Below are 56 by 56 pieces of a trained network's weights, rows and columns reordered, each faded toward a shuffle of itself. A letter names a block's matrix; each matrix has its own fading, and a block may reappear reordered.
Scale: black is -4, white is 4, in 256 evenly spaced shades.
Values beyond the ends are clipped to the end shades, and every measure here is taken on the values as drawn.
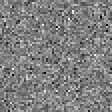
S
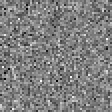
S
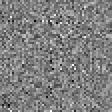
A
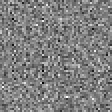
A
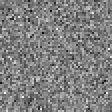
S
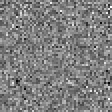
A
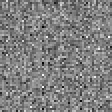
A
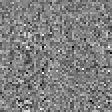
A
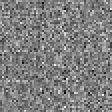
A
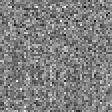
A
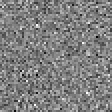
A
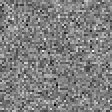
S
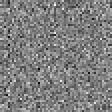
A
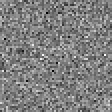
S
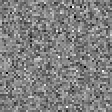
S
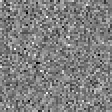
S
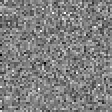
S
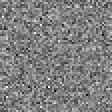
S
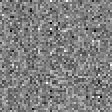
A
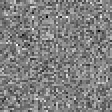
A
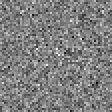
S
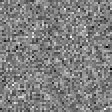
S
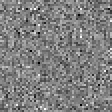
A
